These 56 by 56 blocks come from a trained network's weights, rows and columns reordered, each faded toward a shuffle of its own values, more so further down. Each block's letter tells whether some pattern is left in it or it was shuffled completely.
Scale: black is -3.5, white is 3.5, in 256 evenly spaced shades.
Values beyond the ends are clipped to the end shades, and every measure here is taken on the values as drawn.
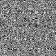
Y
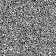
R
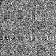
Y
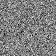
R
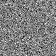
R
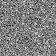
R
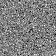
R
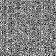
Y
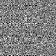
Y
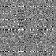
Y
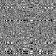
Y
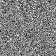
R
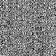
Y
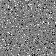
R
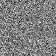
R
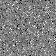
R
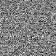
Y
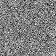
R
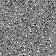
R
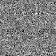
Y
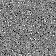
R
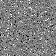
R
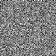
Y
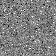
R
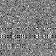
Y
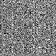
Y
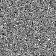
R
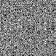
Y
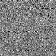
Y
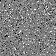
R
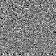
Y
